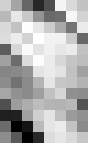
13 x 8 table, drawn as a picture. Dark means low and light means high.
Average level on the scale: 70%. Grain: diagonal, down to the right. Ninth with the lowest average: bottom left.
